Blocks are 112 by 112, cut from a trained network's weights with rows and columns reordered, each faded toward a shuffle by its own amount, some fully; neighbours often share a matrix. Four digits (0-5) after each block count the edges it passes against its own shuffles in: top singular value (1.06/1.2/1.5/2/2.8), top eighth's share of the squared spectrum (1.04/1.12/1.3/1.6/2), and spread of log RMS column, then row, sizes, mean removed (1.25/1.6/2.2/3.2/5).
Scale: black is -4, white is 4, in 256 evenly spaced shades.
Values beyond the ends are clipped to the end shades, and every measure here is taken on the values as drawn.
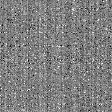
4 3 0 3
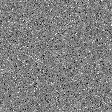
0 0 0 0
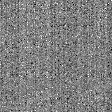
3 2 0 2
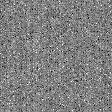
2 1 0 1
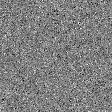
0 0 0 0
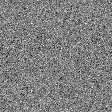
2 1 0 0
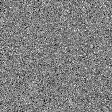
2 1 0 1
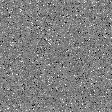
1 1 1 0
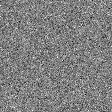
0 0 0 0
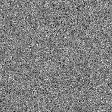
1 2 1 1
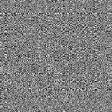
4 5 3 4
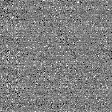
3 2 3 0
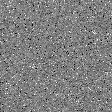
0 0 0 0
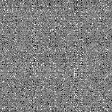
3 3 3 0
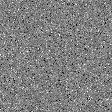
0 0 0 0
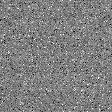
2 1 1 0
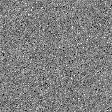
1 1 1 0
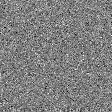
2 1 0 0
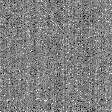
3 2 0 2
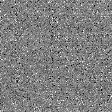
2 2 2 0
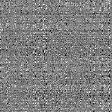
4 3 4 1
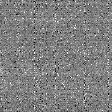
3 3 3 0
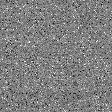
1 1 1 0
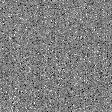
2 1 0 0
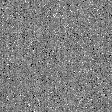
2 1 0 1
